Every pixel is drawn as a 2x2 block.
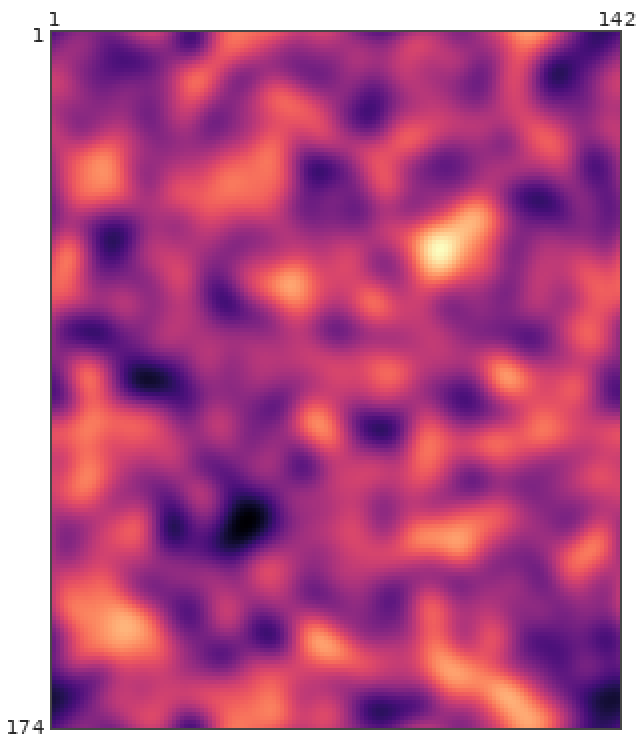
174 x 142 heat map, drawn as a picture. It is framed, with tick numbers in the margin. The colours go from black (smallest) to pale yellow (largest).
The field is smooth, with broad soft blobs. There is no overall slope. Neither half mirrors the other. There is no seam. There are no lone odd cells.
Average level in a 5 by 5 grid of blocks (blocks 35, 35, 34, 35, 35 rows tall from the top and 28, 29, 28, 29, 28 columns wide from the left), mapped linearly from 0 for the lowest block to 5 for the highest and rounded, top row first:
24232 / 34352 / 22334 / 40343 / 43341
